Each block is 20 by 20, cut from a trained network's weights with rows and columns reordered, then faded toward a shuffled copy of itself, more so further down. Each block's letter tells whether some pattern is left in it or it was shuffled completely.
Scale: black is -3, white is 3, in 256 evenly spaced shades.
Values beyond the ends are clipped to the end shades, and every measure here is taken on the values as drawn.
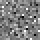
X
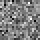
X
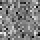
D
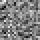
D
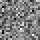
X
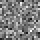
X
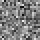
X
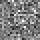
D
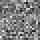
D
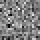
D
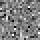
X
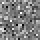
X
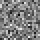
X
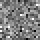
X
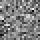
D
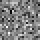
X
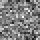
X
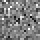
X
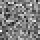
X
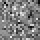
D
